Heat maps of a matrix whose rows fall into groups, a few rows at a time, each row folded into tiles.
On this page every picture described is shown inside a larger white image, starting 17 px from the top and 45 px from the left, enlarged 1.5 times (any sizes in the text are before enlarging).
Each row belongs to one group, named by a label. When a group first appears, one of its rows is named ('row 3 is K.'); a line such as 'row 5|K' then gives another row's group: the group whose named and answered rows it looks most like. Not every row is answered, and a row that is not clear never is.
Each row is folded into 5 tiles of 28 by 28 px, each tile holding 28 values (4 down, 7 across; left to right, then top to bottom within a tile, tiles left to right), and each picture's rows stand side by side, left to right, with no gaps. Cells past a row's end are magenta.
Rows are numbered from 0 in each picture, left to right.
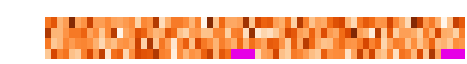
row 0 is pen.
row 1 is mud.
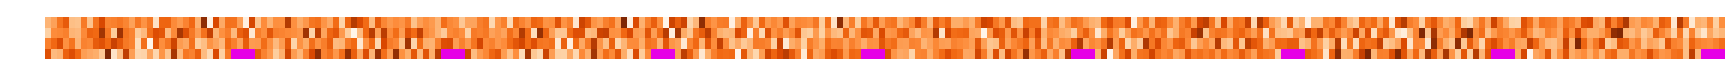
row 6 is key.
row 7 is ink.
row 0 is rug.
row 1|key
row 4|key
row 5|ink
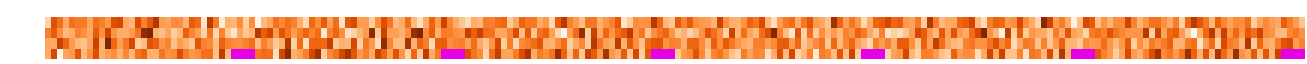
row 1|key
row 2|key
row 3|mud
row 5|key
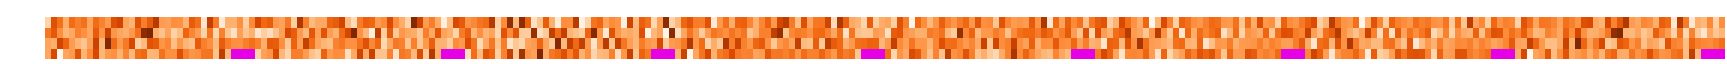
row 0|ink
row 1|mud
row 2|pen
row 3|ink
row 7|ink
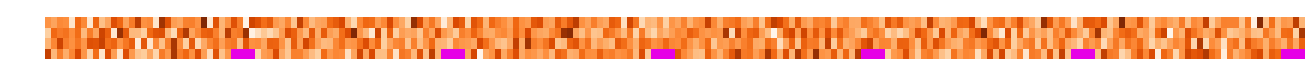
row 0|rug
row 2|ink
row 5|pen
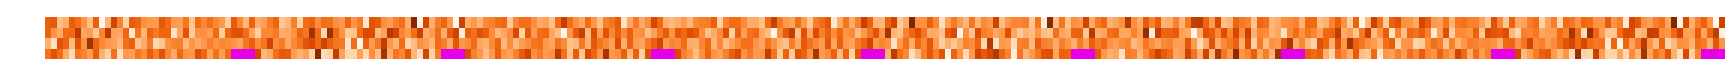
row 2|key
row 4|pen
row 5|key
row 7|rug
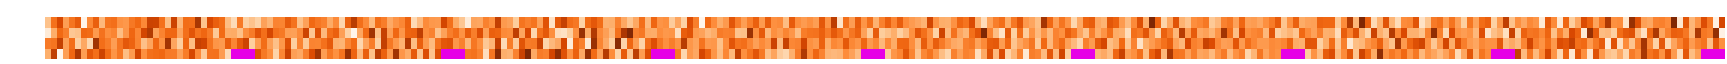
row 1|key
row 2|key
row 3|rug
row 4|mud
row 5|pen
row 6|pen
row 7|rug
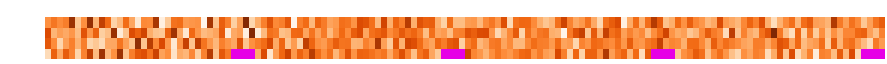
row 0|pen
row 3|mud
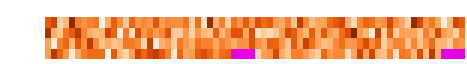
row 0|pen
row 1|mud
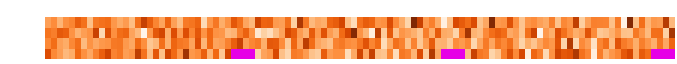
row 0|key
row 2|pen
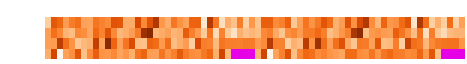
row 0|ink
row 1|ink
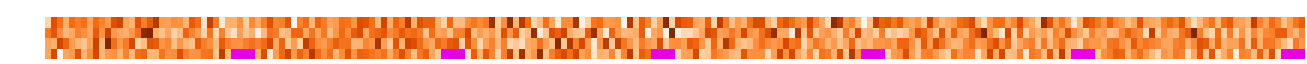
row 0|ink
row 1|ink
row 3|mud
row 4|mud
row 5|mud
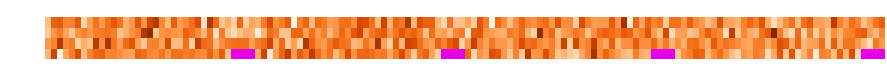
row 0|ink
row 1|ink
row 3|mud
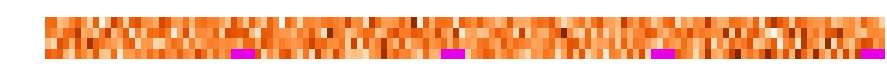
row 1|rug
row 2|mud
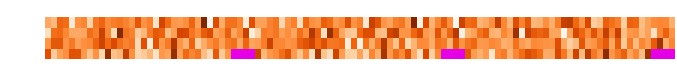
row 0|rug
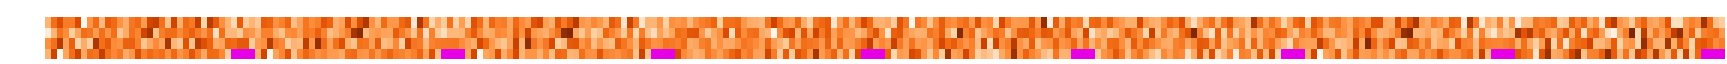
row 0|ink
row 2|ink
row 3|key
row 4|rug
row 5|mud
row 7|key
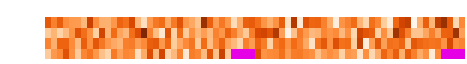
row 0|mud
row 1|key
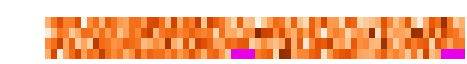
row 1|key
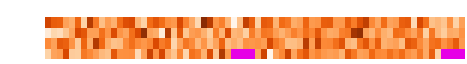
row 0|mud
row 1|ink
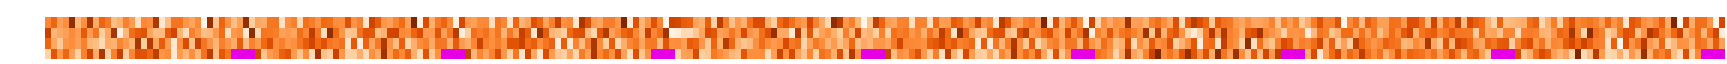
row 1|rug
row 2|rug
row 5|key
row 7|rug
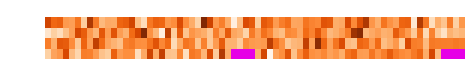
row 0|mud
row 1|ink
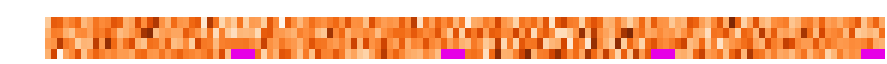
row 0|ink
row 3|pen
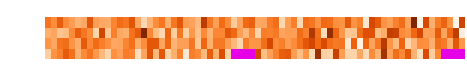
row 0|mud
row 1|rug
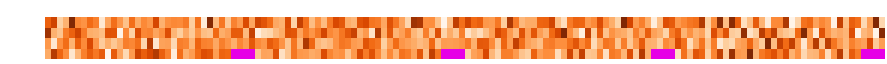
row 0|pen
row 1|mud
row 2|mud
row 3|pen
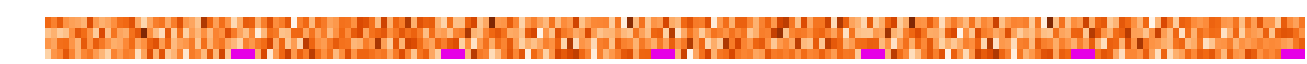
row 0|mud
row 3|ink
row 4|pen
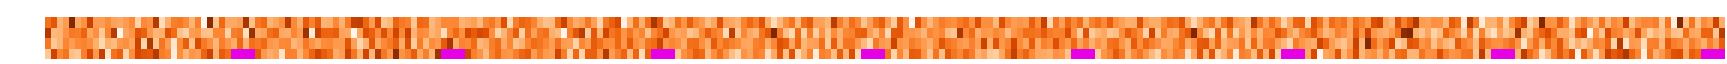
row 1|key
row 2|key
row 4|rug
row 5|mud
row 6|ink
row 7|pen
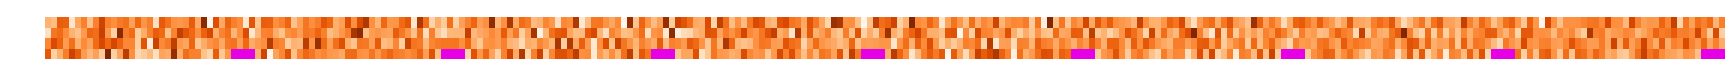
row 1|ink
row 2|pen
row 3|mud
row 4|pen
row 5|mud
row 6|mud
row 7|rug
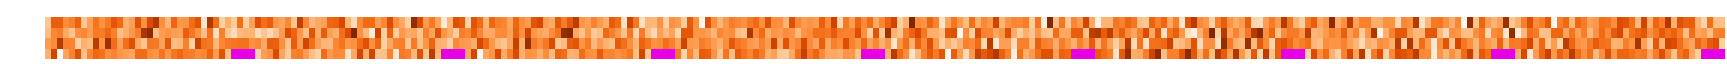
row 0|ink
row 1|mud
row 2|ink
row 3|rug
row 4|pen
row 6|pen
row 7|ink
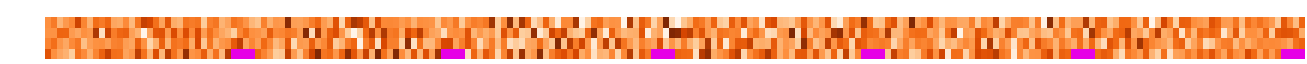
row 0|key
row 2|pen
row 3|key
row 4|pen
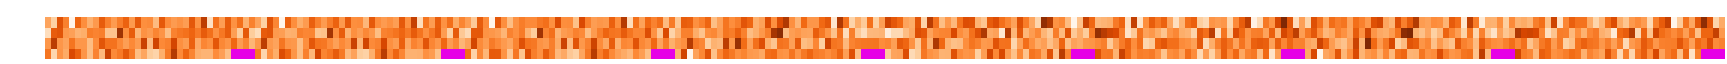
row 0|rug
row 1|rug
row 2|rug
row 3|ink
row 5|key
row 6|ink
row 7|key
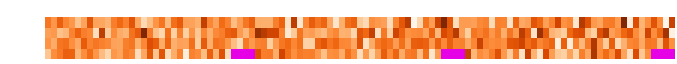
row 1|key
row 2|rug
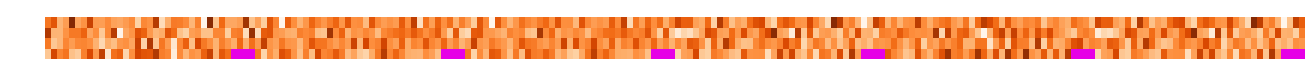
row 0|pen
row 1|rug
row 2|rug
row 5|mud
